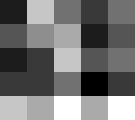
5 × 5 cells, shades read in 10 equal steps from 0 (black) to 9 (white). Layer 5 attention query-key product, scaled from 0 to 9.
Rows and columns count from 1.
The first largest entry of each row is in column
2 3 3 3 3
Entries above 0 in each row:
5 5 5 4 5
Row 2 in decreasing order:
6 5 3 3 1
